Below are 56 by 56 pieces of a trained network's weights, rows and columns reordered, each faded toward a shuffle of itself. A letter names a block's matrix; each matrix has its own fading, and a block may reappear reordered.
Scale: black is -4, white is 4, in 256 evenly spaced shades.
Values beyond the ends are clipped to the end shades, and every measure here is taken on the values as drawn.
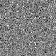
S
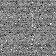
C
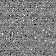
C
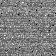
C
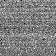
C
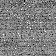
C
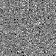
S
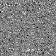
S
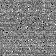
C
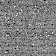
C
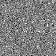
S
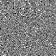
S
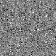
S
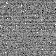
C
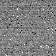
C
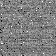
C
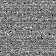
C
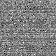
C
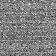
C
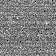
C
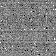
C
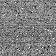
C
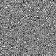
S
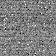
C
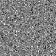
S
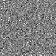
S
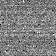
C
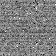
C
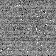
C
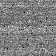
C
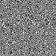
S
